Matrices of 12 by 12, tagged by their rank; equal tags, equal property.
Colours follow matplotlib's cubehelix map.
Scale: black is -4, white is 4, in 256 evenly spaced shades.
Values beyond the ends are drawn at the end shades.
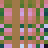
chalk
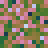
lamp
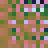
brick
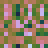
brick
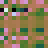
brick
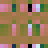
chalk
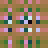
chalk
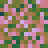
lamp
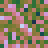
lamp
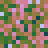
lamp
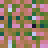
brick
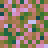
lamp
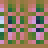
chalk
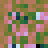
brick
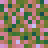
lamp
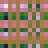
chalk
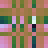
chalk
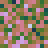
lamp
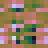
brick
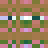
chalk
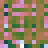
brick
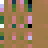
chalk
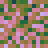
lamp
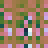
brick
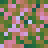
lamp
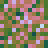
lamp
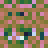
brick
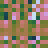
brick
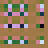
chalk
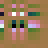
chalk
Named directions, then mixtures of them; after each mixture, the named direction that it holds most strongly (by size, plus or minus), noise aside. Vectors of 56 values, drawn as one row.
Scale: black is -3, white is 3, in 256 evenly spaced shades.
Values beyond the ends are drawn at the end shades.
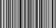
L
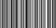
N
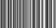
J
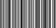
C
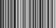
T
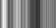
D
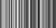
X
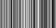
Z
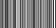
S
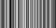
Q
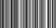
N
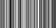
Q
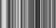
D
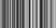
X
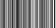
S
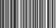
T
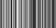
X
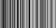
X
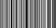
N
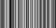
Q
